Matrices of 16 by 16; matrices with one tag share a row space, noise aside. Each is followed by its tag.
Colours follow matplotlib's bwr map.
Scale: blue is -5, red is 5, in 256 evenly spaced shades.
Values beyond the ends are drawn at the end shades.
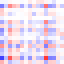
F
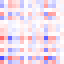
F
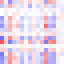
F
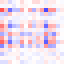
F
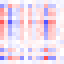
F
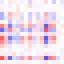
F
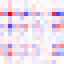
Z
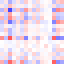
Z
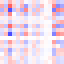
Z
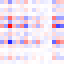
Z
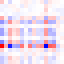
F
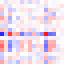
F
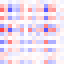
F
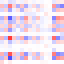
Z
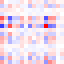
F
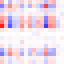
F
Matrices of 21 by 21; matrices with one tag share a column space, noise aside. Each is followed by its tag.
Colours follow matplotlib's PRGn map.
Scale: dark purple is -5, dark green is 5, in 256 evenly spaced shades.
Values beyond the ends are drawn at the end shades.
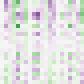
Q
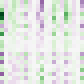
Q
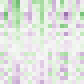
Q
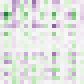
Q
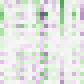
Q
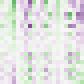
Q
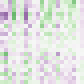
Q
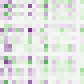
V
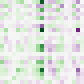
V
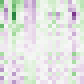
Q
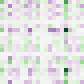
V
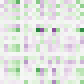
V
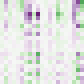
Q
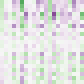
Q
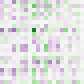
V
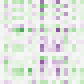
V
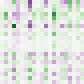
Q
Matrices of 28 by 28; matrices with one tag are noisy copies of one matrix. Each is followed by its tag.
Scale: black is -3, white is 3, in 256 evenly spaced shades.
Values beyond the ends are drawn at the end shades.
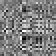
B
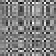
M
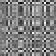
M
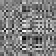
B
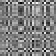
M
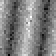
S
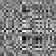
B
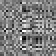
B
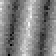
S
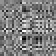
B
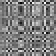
M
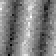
S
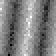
S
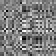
B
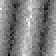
S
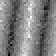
S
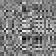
B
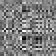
B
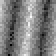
S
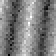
S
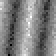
S
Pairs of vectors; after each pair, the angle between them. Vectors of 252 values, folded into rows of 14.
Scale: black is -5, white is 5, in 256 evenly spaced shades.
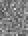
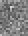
orthogonal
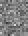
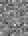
nearly parallel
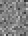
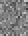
nearly opposite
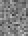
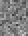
nearly parallel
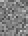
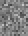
orthogonal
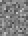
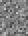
nearly parallel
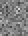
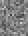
orthogonal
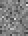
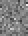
nearly parallel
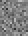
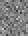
partly opposed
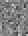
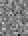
partly opposed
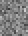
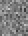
nearly opposite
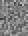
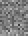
orthogonal
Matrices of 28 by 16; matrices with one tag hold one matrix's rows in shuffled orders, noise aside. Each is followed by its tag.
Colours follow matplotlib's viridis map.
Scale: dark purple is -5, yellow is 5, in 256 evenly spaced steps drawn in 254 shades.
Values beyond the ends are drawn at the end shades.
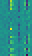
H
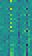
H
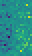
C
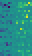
C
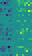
C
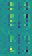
H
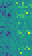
C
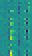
H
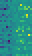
C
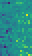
C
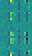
H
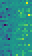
C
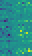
C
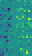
C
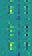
H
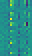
H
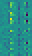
H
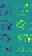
C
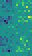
C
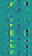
H
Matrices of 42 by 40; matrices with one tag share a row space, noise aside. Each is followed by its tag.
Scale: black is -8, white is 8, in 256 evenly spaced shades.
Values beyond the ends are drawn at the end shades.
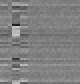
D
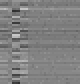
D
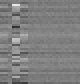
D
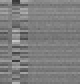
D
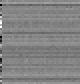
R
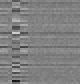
D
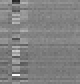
D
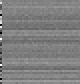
R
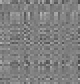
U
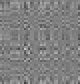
U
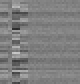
D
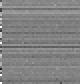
R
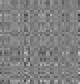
U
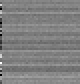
R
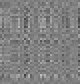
U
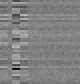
D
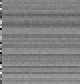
R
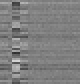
D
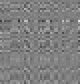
U
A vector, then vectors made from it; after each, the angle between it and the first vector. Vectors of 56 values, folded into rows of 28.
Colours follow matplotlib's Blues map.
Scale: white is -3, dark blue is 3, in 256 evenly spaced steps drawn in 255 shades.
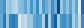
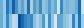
nearly opposite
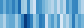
partly opposed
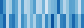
partly aligned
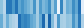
nearly opposite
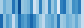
partly opposed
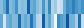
partly opposed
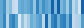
nearly parallel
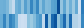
nearly parallel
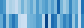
nearly parallel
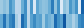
partly aligned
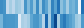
nearly parallel
